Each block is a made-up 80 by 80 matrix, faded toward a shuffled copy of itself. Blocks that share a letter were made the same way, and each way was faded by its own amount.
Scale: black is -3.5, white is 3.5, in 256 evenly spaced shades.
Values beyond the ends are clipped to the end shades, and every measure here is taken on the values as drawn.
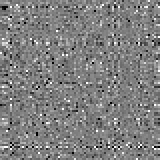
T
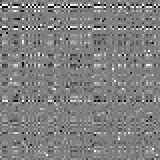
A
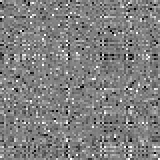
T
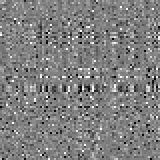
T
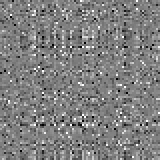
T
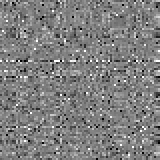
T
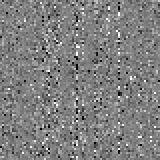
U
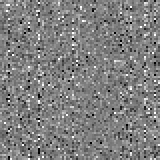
U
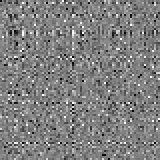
T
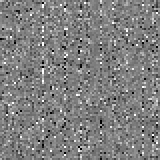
U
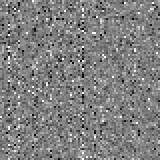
U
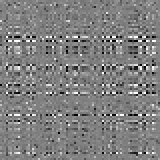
A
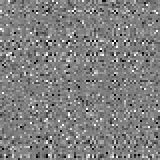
T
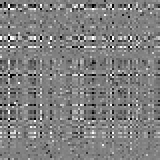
A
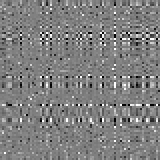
A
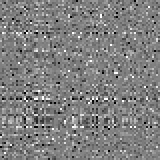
T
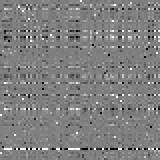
A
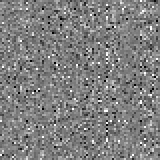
U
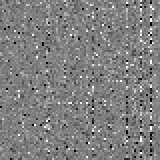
U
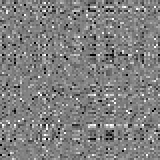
T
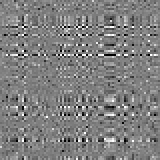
A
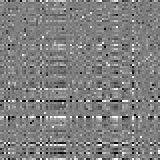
A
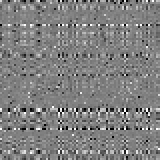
A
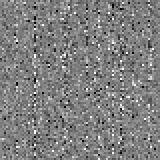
U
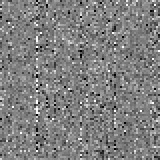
U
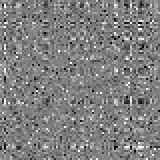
T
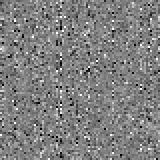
U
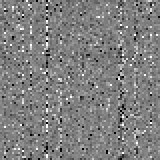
U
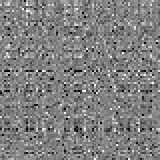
T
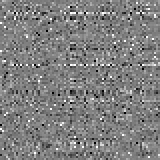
T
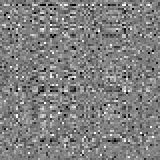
T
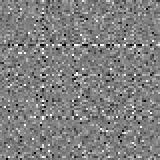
T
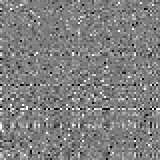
T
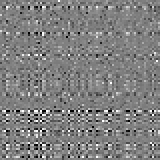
A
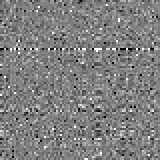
T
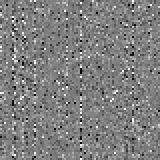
U
